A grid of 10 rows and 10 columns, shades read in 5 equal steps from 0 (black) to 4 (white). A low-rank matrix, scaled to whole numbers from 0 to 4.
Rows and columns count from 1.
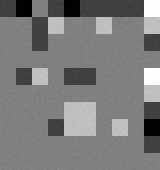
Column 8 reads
1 2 2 2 2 2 2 3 2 2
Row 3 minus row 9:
0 0 -1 0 0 0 0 0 0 0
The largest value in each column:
2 2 3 3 3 3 3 3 2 4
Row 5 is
2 1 3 2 1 1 2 2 2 4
